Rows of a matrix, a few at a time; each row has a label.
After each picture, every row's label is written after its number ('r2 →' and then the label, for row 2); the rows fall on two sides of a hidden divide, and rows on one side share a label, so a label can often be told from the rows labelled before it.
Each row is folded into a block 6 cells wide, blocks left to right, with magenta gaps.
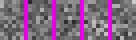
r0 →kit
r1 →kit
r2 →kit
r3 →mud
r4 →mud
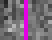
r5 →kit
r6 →kit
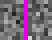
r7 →kit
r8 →kit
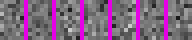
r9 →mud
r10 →kit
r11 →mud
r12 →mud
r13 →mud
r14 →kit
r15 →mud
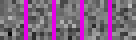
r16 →kit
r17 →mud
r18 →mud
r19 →kit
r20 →kit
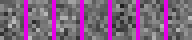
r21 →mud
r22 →kit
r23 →mud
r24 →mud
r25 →kit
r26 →kit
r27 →kit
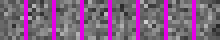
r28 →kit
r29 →kit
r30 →mud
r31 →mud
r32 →mud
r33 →mud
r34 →mud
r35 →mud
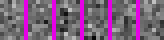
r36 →mud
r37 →kit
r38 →kit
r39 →kit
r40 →mud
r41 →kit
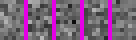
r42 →mud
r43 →kit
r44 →kit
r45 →kit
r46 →mud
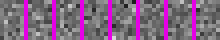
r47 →mud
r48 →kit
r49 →kit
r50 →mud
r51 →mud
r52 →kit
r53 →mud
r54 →kit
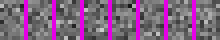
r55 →kit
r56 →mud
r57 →mud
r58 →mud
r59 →mud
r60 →kit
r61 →kit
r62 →mud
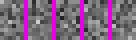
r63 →mud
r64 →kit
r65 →mud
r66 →kit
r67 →mud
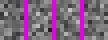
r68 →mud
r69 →mud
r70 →kit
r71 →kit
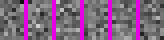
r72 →mud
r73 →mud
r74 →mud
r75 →mud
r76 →kit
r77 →kit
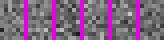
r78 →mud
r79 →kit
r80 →kit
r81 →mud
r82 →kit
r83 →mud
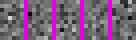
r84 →kit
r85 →mud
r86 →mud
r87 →mud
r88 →kit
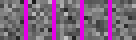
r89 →mud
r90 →mud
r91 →mud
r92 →kit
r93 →kit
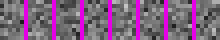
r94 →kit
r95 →kit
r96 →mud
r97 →kit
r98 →mud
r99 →mud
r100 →mud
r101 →kit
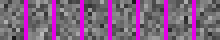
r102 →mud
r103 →kit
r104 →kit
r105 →kit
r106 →kit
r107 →kit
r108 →kit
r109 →mud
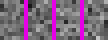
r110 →kit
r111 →kit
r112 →mud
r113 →kit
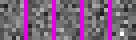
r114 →mud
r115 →kit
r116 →mud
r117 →mud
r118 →kit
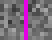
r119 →kit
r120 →kit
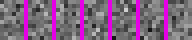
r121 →kit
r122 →mud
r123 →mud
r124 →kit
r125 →kit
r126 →kit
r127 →mud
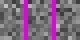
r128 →mud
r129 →kit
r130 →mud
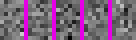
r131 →kit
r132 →mud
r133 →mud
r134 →kit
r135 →mud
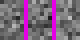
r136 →kit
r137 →kit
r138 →mud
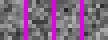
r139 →mud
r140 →kit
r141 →mud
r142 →kit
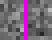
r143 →mud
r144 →mud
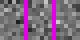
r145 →mud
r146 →kit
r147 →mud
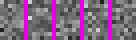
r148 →mud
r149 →kit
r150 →mud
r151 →mud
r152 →mud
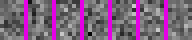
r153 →kit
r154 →kit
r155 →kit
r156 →kit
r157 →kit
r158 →kit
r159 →mud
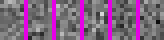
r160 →kit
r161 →mud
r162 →mud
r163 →mud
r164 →kit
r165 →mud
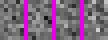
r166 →mud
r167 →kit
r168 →mud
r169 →mud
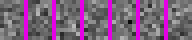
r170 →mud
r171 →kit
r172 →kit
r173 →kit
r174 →kit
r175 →kit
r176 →mud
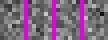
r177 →mud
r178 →kit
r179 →kit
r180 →mud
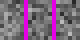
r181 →mud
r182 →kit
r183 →mud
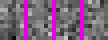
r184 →mud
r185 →kit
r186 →mud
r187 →mud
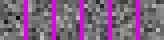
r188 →kit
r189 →kit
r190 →kit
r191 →kit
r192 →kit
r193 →mud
